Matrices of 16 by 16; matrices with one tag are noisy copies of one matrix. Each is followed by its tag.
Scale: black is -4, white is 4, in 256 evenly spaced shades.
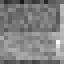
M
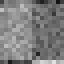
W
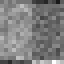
W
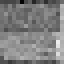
M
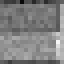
M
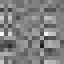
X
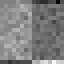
W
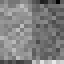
W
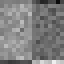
W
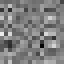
X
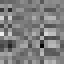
X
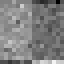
W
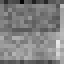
M
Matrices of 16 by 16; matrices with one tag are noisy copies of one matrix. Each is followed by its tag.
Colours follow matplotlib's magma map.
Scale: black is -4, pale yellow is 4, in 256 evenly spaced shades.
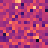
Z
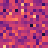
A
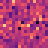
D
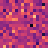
A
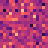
A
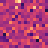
Z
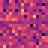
A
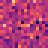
D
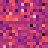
A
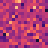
Z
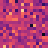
A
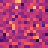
Z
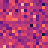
A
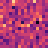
D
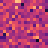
Z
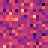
A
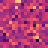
Z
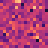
Z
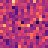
D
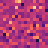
Z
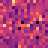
D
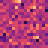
Z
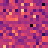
A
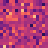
A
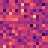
A
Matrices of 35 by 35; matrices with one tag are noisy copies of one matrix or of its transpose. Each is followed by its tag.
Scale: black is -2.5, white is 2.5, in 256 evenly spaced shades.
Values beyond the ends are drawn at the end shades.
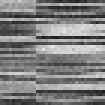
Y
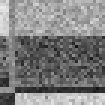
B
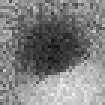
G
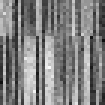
Y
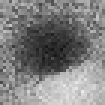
G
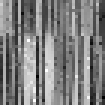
Y
